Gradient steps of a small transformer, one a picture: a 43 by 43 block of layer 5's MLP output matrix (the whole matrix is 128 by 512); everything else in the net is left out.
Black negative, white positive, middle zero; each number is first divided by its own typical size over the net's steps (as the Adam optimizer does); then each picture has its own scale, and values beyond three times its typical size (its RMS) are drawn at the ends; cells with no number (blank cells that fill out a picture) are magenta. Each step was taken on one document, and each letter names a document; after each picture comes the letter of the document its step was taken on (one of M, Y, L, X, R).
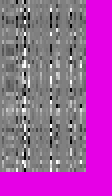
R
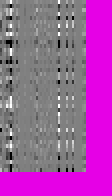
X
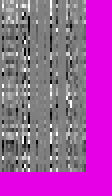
R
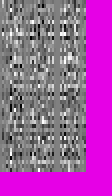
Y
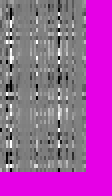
X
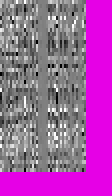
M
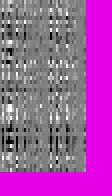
R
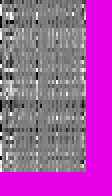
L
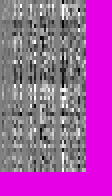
Y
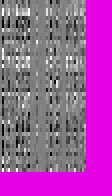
R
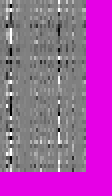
X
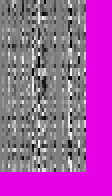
Y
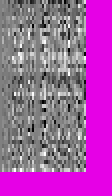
Y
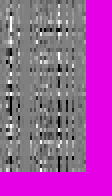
X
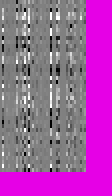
R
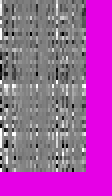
L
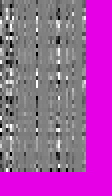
X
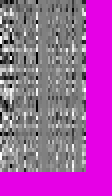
M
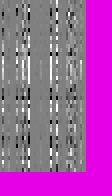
R
